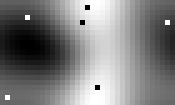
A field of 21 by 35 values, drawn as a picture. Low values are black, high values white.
Stripes: none. Lone odd cells: 6, 3 higher and 3 lower than their neighbours. Ninth with the lowest average: middle left. Average level on the scale: 50%.
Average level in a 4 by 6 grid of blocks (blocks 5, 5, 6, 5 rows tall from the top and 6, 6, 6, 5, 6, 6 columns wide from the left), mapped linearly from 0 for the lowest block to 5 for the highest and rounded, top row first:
1 2 4 5 3 2 | 0 0 3 4 3 1 | 1 1 3 5 3 2 | 2 2 4 5 4 2
